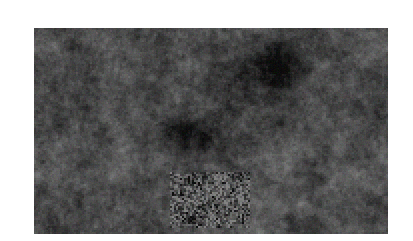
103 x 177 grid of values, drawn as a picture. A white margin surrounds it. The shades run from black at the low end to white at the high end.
Odd patch: rougher, in the bottom middle. Mirror symmetry: none. Dips: two. Stripes: none.
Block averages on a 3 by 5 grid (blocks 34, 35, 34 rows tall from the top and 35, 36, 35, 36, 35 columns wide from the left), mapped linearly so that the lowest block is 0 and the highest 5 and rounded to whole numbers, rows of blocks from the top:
4 4 3 0 4
4 4 1 4 4
4 4 5 5 5
